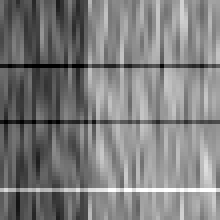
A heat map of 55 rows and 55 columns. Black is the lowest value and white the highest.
Ninth with the highest average: bottom right. Histogram: bell-shaped. Seam: vertical, 40% of the way across, the right part higher. Odd lines: rows 17, 31 and 48.
